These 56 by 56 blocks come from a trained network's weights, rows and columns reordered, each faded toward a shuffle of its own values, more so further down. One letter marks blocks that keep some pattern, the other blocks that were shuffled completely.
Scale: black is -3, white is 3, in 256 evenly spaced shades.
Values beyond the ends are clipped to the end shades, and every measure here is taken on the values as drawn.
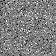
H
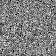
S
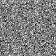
S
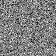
H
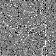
S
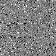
S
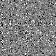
S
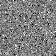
H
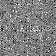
S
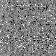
S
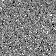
H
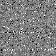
S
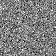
H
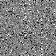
S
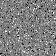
H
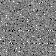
S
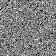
H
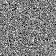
S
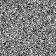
H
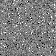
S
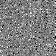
S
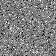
H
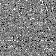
S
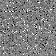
S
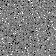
H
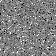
H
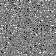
S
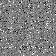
S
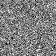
S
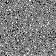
H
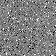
H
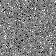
H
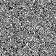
S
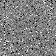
S
